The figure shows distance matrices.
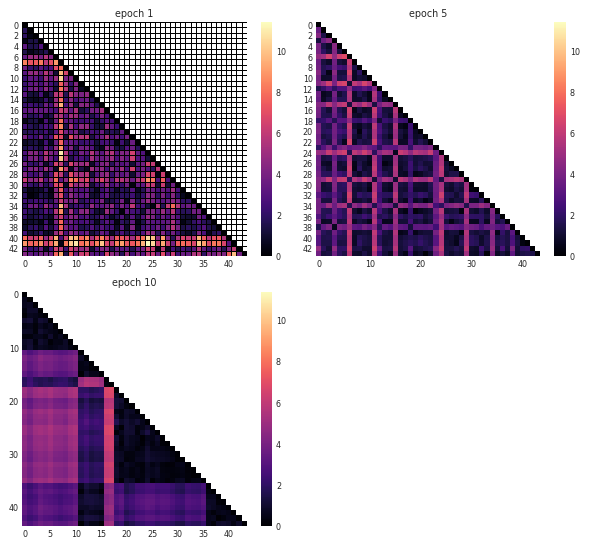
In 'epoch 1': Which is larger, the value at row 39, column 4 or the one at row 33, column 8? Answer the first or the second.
the second
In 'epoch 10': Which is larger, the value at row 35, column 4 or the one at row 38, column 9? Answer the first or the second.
the first
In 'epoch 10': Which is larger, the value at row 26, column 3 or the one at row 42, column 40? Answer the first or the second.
the first
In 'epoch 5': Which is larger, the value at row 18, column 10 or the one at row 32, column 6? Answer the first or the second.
the second
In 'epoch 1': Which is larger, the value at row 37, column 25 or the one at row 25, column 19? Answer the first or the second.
the second
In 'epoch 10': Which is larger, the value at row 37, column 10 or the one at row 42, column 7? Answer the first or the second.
the first
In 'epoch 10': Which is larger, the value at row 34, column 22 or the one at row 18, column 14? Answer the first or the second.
the second
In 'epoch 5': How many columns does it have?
44
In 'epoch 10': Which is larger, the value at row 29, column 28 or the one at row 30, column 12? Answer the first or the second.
the second
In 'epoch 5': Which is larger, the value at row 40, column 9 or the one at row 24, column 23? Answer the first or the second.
the second
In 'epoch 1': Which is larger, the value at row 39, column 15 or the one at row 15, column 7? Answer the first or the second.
the second
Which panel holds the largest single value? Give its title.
epoch 1
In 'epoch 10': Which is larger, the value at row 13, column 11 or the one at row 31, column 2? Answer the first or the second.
the second
